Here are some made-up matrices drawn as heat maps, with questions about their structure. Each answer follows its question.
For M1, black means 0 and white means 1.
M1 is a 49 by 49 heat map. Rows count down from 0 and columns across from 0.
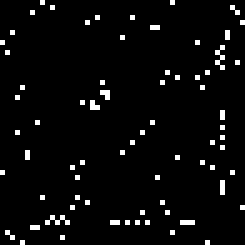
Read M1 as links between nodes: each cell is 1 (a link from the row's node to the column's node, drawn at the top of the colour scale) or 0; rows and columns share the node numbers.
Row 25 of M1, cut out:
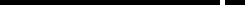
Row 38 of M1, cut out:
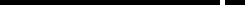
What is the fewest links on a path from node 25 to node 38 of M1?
2
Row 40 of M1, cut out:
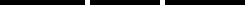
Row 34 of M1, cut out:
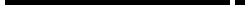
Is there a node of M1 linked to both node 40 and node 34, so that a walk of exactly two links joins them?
no
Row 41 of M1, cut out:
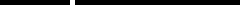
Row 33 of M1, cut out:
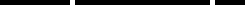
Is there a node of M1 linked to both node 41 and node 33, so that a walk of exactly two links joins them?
yes
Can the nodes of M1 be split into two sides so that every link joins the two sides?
no
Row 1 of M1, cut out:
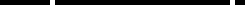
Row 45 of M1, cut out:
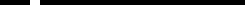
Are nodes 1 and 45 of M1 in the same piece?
yes
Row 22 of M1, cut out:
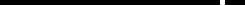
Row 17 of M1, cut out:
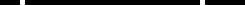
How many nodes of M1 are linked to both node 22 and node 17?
0
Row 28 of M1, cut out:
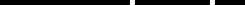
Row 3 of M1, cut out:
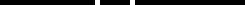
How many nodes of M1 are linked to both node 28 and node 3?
1
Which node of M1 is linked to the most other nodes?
node 44
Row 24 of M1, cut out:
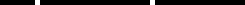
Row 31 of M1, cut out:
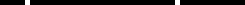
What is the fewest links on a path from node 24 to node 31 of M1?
3
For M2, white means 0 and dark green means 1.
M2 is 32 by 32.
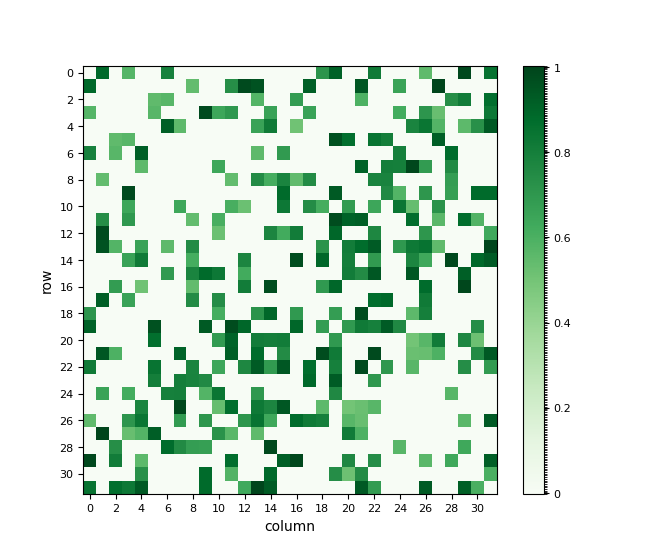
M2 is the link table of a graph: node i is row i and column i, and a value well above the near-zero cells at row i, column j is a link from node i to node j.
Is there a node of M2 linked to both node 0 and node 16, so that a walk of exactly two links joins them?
yes
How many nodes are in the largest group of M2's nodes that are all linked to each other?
4
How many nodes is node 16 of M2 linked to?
9
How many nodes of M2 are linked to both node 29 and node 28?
1
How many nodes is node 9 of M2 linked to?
9
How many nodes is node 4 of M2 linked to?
11
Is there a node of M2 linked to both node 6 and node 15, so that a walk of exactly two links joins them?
no
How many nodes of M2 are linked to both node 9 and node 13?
3
